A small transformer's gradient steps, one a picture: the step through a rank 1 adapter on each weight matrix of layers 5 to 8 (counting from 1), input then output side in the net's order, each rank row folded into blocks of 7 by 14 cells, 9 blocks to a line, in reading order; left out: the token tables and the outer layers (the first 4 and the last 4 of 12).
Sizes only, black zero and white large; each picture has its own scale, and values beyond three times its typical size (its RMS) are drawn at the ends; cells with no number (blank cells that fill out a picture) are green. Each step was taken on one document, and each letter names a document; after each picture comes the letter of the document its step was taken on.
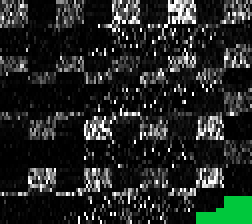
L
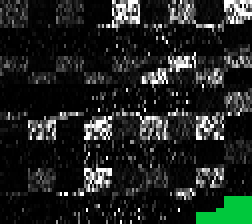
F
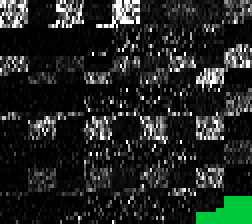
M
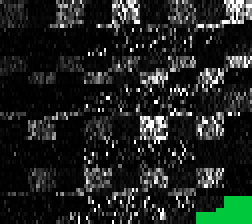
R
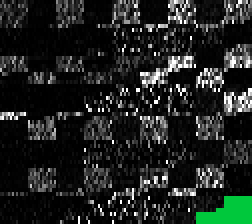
M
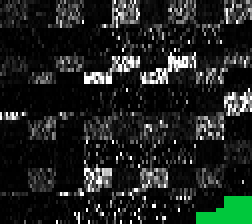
F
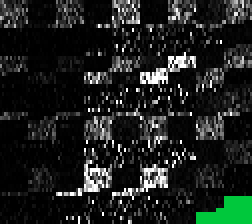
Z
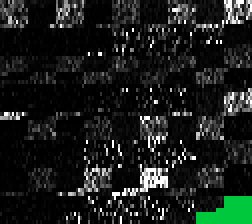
R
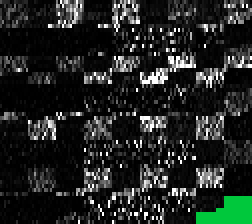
M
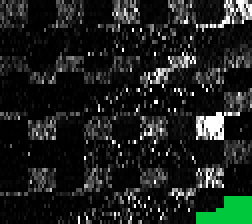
L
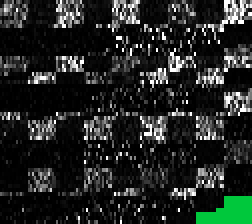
F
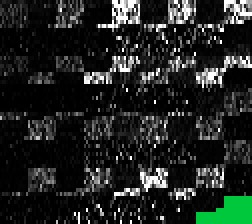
F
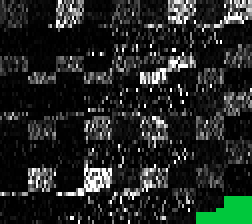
Z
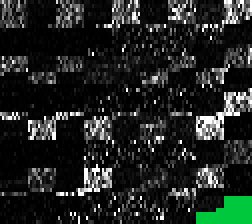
R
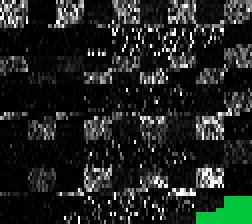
R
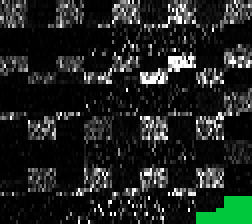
M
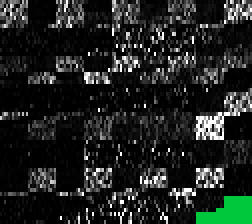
L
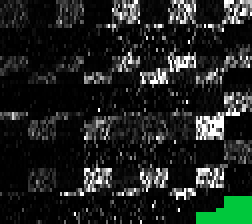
F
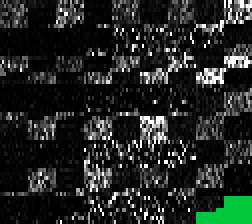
M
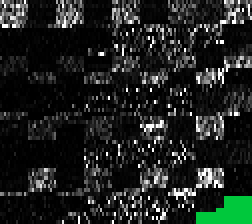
R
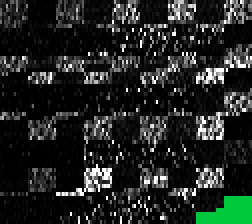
L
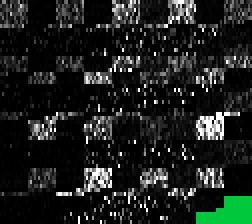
L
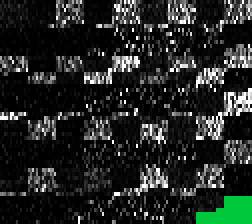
M
